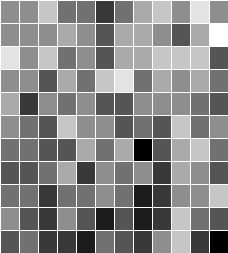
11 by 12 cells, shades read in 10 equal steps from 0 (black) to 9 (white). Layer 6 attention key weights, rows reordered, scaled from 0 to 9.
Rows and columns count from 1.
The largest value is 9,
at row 2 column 12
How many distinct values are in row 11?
7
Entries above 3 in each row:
11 10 10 11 8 9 8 7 9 4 4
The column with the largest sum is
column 10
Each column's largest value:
8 5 7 7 6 7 8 6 7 7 8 9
